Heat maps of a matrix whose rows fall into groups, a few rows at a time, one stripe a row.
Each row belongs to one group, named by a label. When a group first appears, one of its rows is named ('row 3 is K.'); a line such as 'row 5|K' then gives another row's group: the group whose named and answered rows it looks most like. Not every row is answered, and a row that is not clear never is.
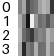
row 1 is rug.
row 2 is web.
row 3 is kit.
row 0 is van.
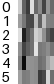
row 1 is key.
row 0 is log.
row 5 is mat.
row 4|kit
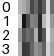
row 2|mat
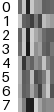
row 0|rug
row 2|rug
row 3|rug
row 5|log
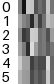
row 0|kit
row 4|mat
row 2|rug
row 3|rug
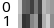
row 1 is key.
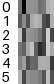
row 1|rug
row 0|kit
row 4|van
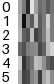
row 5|key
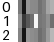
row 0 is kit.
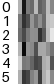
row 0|kit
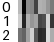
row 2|mat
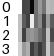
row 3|mat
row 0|web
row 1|log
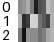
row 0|mat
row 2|kit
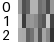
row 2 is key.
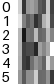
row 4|web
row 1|key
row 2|kit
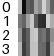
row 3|rug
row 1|mat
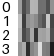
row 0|rug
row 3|van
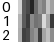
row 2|key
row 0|web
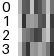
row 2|key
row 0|log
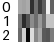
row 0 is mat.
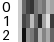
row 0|web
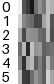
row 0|web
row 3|rug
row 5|web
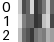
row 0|log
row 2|web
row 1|key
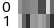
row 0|mat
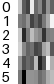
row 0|log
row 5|kit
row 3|key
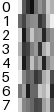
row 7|key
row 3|key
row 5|key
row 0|web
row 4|log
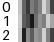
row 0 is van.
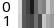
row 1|key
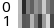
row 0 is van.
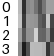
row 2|kit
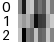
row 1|mat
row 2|kit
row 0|kit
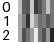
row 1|rug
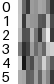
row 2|key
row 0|van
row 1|kit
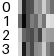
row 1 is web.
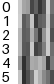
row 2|key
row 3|log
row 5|van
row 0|mat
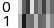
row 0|log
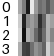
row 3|web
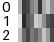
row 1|van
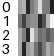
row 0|van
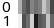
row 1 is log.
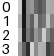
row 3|rug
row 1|kit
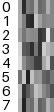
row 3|key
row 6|van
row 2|mat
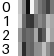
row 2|mat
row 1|web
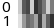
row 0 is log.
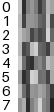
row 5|rug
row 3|rug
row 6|van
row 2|mat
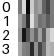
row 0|rug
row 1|rug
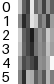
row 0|log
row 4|web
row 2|web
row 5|kit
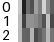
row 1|kit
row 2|log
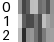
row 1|key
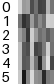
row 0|mat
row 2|rug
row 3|log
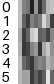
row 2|rug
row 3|key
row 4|web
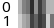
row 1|mat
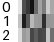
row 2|mat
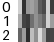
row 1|web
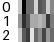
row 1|rug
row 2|log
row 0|kit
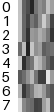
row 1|van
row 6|van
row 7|key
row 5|mat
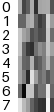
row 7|mat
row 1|mat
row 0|log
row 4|log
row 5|rug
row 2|mat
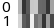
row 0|rug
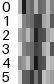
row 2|mat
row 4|mat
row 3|key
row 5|key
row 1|key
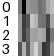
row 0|kit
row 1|rug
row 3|rug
